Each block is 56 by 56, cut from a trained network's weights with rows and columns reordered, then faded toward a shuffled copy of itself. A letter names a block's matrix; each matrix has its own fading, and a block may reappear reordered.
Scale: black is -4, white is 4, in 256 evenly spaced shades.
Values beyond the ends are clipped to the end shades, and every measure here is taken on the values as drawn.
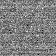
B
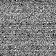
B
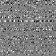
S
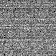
B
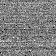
B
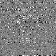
S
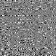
S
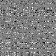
S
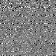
S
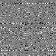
S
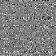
S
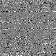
S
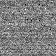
B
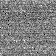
B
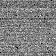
B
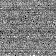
B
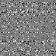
S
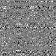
S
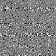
S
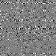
S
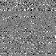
S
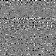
S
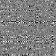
S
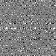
S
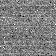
B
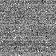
B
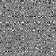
S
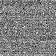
B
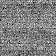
B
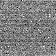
B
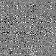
S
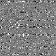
S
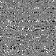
S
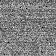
B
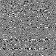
S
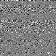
S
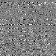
S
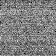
B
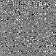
S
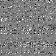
S
